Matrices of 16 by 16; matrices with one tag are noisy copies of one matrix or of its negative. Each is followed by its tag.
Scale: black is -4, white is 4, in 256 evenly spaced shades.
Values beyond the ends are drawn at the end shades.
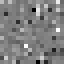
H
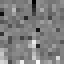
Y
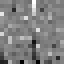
Y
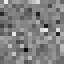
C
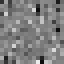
H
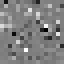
C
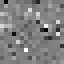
C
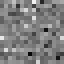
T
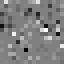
C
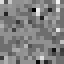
H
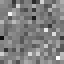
T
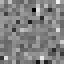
H
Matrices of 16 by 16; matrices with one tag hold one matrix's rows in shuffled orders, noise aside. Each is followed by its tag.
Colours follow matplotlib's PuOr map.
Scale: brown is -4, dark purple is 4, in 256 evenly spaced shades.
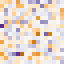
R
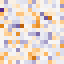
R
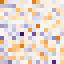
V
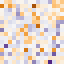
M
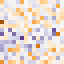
V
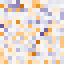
R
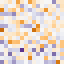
V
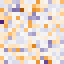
R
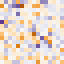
R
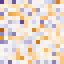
V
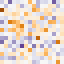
V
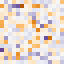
R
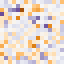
R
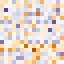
M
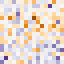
M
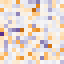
R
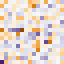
R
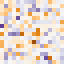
R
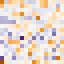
V
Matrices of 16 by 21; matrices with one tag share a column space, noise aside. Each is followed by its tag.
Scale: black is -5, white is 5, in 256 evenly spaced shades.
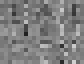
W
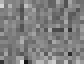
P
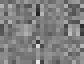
W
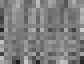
P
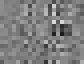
W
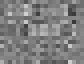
W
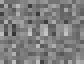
W
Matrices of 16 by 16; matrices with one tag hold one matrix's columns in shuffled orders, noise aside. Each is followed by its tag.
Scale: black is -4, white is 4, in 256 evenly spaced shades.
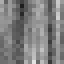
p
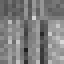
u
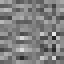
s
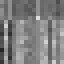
u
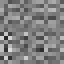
s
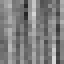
p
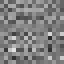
s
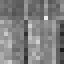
u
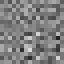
s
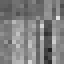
u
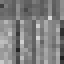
u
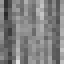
p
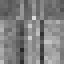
u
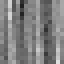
p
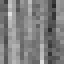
p
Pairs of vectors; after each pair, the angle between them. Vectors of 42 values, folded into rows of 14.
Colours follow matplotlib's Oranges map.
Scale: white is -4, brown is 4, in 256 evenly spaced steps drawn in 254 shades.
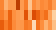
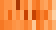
nearly parallel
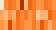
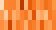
nearly parallel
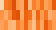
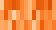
orthogonal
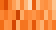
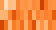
orthogonal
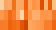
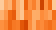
nearly parallel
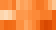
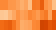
nearly parallel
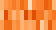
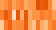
partly aligned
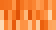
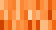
nearly opposite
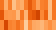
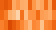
partly aligned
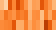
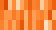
nearly opposite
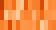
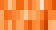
partly opposed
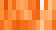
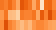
orthogonal
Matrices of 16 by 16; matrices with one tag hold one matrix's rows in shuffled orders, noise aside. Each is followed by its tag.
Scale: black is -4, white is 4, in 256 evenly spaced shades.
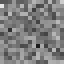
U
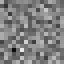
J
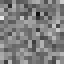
U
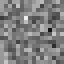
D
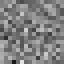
J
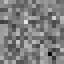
D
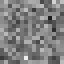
D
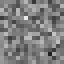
D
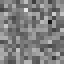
D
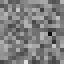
D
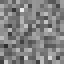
J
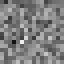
J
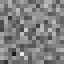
J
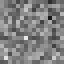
D
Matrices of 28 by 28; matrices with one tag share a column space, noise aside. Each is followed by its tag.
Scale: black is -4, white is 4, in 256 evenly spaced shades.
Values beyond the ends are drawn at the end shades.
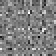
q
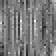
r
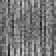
r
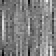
r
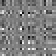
q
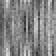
r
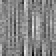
r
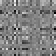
q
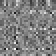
q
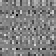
q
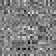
q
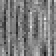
r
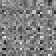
q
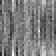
r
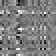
q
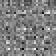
q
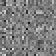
q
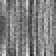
r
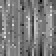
r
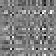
q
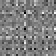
q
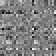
q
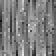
r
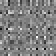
q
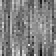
r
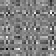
q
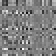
q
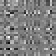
q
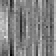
r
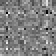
q
